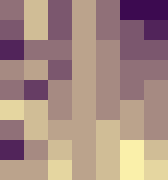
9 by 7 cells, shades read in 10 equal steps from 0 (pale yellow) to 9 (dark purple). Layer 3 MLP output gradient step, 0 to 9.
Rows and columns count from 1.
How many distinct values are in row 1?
5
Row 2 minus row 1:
1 0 0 0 0 -3 -1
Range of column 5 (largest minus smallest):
3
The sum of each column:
45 30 37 27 32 37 43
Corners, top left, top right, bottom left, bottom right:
5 9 3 1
